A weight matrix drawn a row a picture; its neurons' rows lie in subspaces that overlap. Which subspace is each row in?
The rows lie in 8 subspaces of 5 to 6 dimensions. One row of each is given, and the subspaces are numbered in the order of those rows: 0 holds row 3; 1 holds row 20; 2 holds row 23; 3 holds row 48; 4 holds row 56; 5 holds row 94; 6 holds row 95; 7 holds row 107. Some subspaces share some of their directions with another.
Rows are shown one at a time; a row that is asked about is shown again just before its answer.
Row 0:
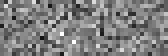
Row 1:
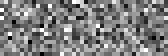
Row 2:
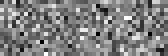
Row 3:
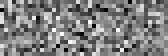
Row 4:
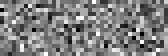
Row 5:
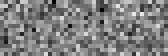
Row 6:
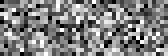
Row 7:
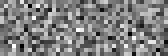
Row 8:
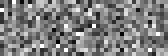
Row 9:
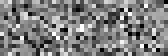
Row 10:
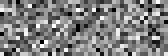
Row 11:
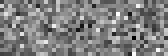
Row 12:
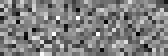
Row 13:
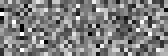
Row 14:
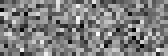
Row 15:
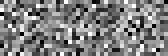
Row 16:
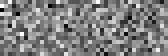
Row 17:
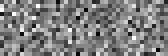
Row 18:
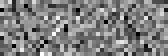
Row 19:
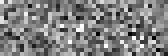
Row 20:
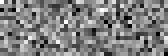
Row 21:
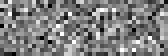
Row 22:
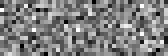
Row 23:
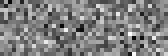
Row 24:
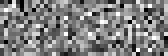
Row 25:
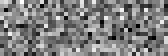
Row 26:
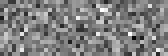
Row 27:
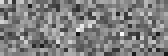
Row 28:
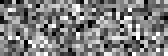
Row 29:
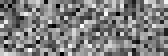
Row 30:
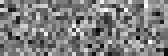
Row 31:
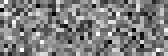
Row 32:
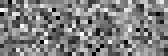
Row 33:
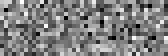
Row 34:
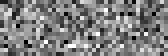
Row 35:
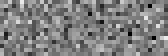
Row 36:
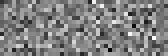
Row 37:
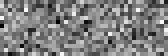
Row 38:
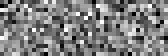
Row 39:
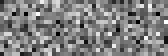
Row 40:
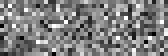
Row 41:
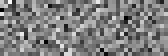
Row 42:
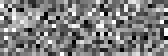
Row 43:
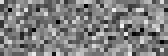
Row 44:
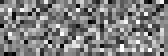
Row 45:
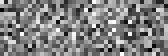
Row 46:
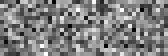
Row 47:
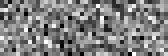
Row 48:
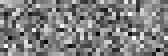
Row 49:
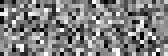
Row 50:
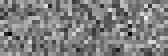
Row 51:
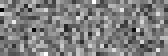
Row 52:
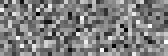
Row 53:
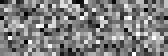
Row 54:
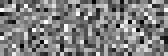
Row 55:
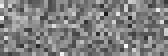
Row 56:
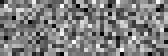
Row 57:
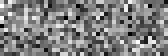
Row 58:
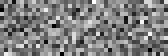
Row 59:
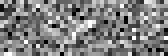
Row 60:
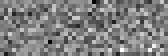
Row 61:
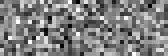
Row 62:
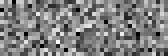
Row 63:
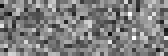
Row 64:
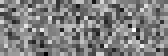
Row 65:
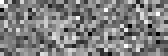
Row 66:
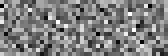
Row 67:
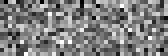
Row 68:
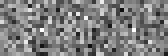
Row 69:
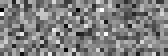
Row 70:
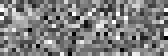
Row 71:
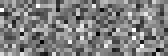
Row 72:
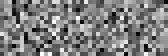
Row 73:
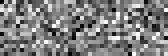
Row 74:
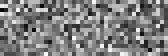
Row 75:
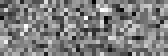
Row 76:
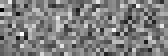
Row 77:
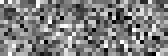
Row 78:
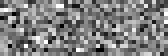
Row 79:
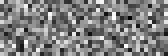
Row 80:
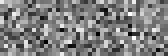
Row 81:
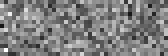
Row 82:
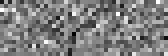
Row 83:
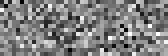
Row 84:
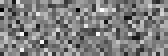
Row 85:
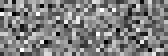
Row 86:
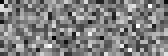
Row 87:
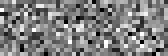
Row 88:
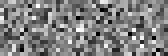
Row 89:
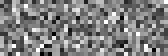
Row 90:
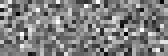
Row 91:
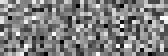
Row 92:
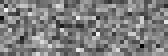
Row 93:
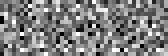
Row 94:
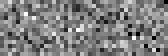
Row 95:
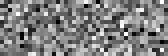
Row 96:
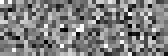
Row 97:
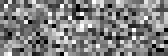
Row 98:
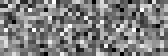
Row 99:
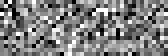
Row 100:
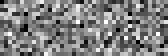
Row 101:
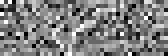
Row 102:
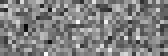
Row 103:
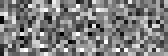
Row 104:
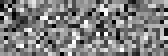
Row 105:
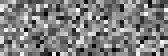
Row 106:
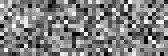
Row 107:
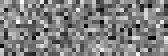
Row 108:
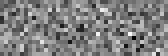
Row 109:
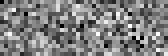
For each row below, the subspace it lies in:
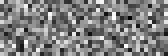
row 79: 5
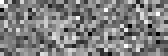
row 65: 2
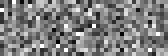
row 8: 0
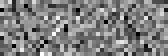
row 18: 5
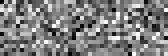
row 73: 6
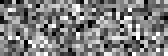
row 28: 7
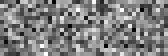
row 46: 0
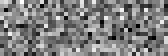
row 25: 7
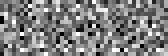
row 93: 0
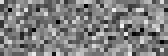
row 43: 6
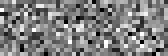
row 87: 1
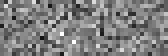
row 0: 4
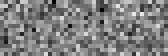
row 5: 0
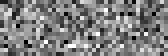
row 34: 3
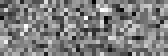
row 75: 7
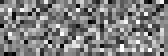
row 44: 4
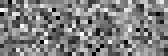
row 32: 0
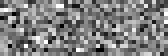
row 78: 5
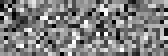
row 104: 3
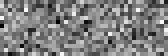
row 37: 6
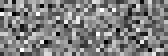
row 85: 1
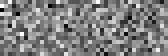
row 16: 6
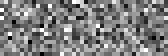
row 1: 7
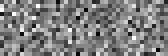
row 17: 5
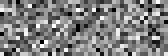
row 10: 2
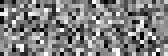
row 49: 4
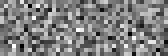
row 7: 2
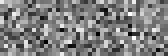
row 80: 3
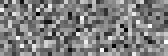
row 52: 2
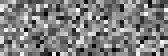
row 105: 6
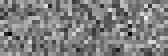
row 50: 7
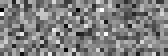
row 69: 0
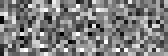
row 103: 0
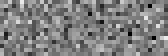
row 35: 7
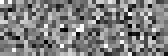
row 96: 4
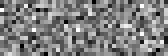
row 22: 1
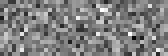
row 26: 2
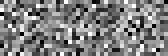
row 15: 5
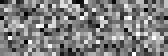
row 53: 7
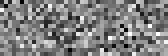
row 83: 2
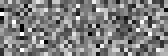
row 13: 0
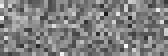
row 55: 3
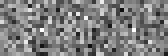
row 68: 1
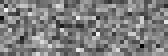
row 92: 5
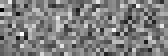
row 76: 6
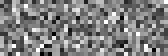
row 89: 5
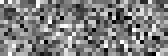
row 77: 0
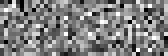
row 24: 7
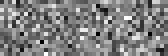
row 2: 0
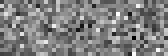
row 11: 6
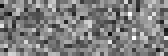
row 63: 3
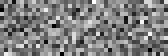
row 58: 4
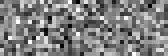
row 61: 7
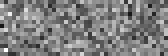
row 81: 3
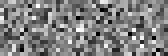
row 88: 2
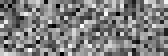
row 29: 3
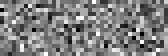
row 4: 1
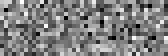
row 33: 7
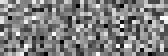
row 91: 7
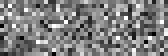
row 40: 6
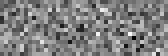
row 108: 7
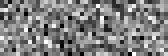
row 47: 7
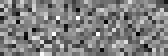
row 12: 5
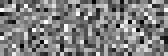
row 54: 2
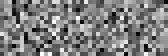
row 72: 5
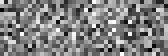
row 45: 4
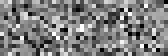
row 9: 5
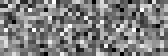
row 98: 0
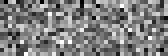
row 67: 7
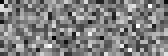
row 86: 5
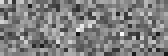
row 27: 0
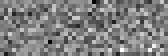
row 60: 4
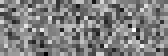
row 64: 1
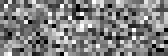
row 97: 4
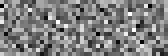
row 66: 5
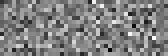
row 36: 4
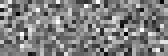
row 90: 6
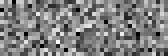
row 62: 0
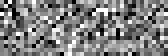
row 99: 3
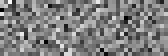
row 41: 6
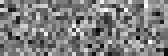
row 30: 0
